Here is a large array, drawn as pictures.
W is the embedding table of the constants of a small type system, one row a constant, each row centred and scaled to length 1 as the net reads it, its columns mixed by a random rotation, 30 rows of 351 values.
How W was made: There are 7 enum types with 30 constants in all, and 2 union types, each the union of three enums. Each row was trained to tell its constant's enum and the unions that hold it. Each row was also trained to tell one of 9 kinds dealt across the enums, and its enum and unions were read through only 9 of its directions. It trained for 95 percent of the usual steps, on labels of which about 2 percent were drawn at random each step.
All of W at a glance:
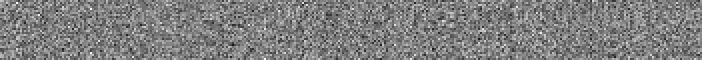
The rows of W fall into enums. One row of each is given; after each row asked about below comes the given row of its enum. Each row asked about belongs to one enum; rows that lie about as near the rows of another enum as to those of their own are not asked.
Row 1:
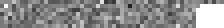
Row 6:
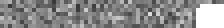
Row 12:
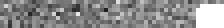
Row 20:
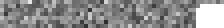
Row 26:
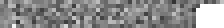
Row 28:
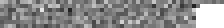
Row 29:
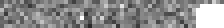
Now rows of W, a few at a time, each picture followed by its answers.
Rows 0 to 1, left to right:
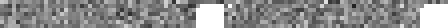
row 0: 20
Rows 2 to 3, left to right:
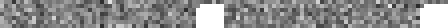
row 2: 20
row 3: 28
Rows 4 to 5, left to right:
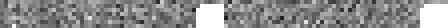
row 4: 26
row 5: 1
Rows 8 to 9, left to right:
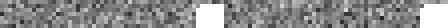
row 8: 6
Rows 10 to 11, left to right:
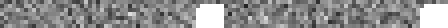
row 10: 29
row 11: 29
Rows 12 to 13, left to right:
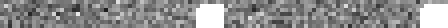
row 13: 6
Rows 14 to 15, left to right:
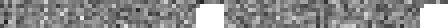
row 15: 20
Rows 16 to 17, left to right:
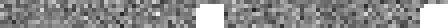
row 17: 6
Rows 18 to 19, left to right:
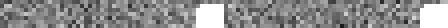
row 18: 29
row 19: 1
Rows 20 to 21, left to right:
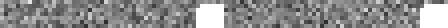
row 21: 12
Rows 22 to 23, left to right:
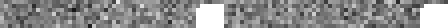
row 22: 12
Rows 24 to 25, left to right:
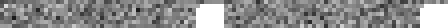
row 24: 1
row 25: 12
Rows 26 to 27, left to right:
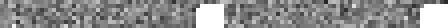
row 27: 20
